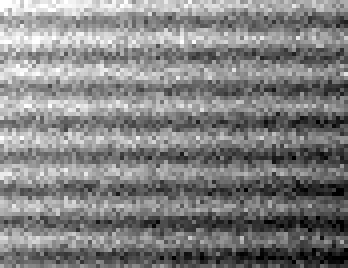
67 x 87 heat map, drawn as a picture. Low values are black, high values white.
No single row or column stands out from its neighbours. Horizontal stripes repeat 8 times down the table. The ninth with the lowest average is the bottom right. The field climbs toward the top left. The top left is the ninth with the highest average.
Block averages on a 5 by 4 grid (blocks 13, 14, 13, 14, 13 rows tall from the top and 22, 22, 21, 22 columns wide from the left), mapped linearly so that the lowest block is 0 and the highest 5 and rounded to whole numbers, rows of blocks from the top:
5433 | 4332 | 3321 | 3321 | 2210
